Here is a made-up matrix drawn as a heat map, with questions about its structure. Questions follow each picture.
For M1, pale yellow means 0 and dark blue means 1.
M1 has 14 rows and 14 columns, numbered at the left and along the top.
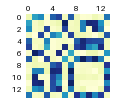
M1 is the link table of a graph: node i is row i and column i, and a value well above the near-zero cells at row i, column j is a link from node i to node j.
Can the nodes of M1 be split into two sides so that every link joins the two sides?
yes
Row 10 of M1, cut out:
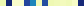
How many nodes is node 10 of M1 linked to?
5
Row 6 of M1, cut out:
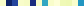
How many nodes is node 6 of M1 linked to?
5
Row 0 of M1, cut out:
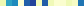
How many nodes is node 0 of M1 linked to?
6
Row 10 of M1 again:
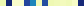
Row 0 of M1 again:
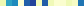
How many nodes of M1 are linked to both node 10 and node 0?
5
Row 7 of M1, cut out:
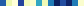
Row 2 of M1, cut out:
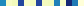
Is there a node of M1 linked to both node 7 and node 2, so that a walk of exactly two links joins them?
yes
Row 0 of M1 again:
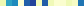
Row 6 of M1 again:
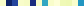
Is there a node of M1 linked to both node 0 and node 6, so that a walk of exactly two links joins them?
yes
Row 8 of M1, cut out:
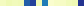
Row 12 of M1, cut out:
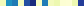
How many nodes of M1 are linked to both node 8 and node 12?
4
